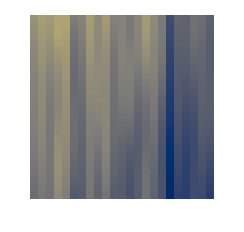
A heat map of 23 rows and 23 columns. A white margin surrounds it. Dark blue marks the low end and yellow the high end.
Slope: up to the top left. Ninth with the highest average: top left. Ninth with the lowest average: bottom right. Grain: streaks running down.
